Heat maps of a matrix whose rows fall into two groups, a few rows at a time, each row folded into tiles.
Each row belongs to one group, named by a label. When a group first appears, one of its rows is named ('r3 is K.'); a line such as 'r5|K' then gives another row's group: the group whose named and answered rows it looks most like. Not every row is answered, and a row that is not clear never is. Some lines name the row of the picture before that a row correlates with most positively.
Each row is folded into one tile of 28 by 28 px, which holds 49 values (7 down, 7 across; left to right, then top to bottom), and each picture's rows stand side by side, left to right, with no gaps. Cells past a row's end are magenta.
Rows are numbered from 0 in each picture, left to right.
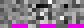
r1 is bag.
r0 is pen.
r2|bag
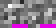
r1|bag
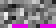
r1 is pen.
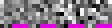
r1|pen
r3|pen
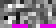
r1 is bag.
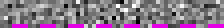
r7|bag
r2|bag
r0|bag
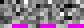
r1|bag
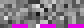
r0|bag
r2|bag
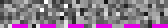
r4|bag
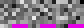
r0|bag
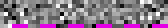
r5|pen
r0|bag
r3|pen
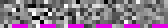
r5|pen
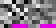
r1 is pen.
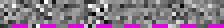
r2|bag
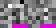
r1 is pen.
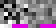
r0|bag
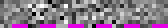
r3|pen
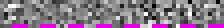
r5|bag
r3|bag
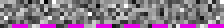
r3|bag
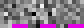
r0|bag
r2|pen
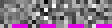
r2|bag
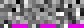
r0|pen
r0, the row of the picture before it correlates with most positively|1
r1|pen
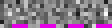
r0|pen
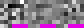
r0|bag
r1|bag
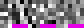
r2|bag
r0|bag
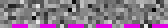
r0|bag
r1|bag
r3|pen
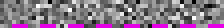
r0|pen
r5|pen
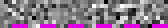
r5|pen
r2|pen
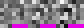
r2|pen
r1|pen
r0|bag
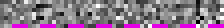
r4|pen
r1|bag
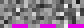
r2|bag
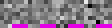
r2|pen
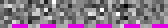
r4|bag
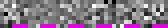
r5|pen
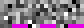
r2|pen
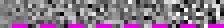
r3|pen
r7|bag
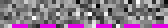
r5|pen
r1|pen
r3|bag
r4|pen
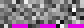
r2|pen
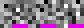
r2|bag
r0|pen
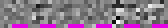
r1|bag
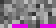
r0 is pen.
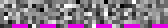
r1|pen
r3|bag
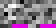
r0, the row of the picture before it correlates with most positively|2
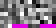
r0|bag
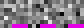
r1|pen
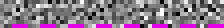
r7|pen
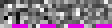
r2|bag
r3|bag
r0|bag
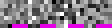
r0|pen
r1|pen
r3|pen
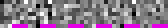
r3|bag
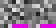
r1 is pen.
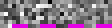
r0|bag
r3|bag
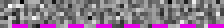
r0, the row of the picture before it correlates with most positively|3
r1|pen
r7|bag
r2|bag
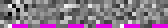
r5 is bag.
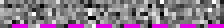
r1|bag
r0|pen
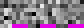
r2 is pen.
